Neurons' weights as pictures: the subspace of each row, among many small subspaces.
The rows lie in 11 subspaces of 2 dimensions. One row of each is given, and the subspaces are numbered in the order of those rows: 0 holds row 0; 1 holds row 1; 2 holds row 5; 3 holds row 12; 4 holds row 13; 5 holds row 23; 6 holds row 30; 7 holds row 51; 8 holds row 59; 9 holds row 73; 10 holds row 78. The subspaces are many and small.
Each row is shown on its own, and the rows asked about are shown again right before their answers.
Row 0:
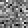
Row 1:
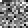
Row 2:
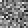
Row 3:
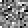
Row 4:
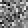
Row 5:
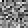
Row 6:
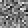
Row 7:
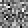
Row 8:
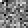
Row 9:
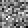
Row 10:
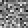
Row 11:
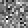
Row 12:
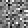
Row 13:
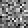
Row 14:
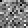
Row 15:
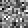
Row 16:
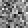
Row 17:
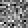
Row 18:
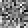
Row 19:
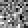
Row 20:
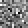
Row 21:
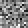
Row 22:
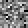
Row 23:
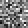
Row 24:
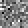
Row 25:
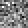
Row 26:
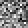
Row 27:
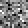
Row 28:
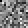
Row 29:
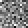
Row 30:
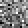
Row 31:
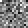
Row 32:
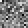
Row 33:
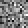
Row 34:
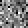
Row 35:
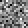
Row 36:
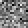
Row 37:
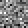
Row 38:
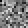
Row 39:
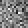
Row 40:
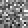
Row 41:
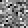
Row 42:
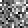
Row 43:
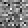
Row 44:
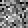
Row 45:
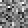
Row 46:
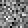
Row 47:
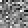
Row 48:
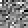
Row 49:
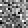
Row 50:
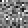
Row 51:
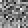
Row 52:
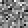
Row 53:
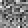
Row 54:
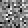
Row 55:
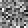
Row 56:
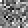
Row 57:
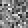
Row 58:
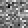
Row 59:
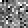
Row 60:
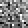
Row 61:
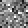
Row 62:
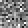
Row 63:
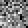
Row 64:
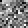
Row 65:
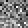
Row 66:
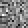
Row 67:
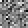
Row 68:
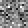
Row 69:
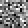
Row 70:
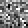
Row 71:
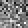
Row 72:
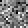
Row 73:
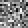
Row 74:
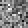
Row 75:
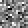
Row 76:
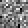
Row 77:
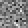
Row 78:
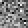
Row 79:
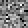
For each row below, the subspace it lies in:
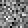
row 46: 7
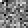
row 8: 10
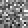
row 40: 5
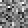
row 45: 6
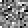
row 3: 5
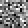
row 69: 5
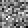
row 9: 4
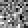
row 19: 7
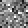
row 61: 1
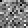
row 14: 1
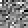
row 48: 3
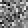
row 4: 9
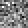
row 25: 9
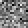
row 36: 10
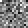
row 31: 1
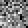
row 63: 7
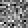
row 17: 9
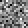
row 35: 0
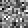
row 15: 4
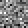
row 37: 0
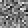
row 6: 2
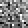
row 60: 6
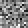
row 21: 2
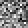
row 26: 10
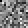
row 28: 10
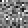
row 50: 2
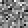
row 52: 5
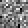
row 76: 7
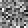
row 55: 4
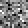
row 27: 3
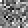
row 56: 7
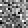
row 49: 5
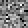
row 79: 5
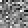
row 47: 3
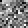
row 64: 1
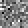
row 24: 7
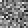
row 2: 2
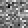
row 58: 6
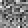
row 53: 7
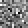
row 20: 5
